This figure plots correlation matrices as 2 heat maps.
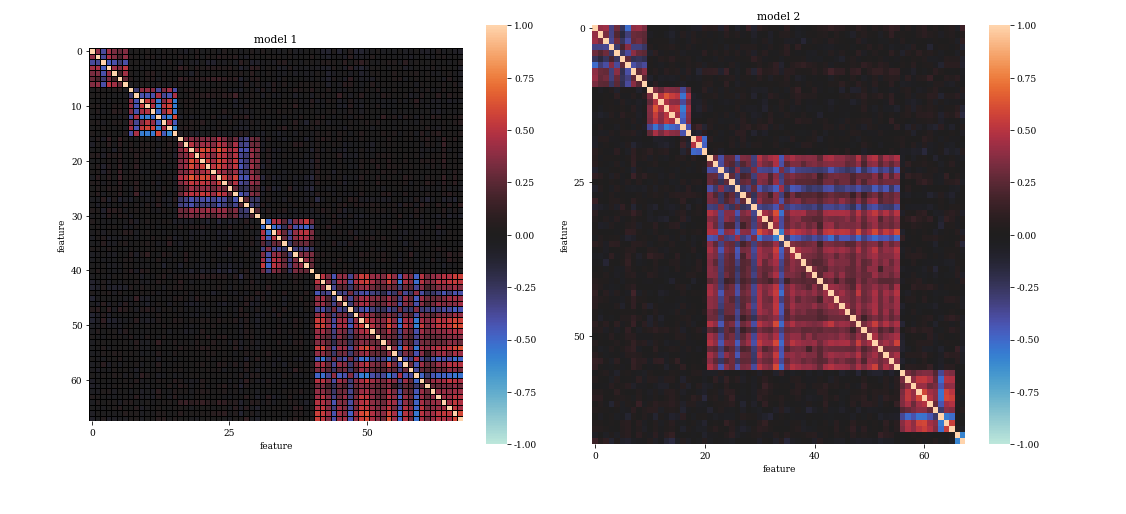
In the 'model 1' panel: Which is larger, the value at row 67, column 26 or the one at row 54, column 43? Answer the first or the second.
the second
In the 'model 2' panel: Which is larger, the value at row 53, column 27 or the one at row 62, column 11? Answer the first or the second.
the first
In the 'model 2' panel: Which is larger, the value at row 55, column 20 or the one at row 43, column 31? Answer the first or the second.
the second
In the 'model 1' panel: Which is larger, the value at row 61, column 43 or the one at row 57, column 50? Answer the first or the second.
the second
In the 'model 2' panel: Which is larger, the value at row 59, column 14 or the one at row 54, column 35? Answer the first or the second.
the second
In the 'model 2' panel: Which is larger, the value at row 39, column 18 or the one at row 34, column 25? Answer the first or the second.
the first
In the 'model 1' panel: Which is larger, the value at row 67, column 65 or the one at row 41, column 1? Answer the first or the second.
the first
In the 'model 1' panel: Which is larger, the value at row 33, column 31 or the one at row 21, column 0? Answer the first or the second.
the first
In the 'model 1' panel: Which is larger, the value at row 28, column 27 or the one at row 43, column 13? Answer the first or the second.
the first
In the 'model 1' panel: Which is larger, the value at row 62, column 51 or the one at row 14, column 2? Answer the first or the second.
the first
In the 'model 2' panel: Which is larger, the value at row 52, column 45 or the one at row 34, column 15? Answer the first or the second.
the first
